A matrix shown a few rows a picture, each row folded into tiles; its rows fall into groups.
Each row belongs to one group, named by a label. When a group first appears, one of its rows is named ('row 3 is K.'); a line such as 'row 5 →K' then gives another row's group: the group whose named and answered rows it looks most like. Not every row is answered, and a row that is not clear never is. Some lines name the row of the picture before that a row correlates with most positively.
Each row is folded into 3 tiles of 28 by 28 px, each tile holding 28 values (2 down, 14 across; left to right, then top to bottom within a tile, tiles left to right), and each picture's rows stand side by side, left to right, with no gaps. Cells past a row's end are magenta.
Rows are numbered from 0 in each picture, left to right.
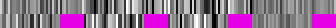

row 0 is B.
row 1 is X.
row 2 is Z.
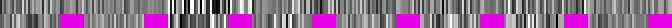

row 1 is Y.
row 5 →Z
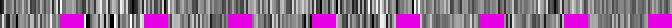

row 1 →Y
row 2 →B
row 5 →Z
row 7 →B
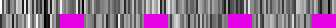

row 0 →Z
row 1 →B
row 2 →B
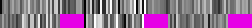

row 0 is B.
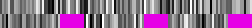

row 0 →Y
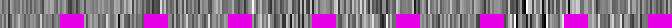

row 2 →Y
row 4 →Z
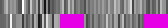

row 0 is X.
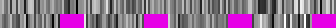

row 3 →X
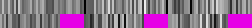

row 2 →X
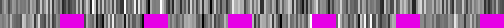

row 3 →Y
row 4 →B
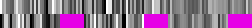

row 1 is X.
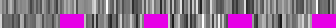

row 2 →Z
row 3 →Y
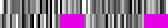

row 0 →B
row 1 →B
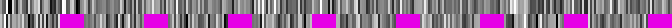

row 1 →B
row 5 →B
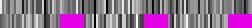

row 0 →Z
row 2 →Y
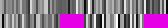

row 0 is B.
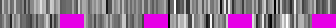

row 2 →X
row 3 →Z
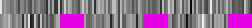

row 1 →Y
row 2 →Z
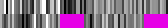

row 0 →Z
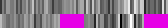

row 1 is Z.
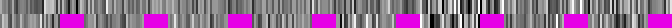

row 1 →X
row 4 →Y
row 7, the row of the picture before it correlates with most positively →1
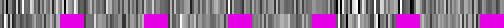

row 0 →X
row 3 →Z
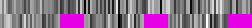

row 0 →B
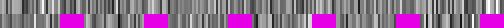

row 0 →Z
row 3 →Y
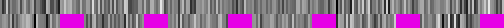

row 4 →X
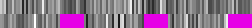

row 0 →Z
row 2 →Y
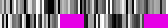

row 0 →Y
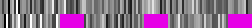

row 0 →Y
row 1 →B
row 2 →Z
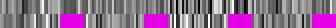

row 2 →Y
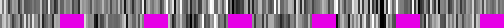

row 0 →B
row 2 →Z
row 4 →Z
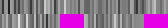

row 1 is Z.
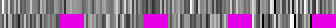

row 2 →X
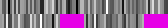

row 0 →Y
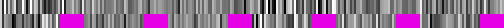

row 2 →Y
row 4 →Y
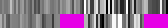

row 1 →Z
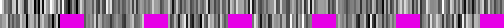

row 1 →X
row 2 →B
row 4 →B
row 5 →X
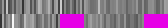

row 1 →B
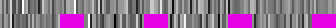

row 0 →X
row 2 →B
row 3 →B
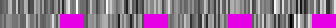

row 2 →B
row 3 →X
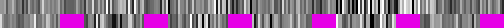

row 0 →Z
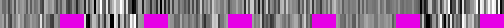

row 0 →Y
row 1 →Y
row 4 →Z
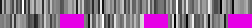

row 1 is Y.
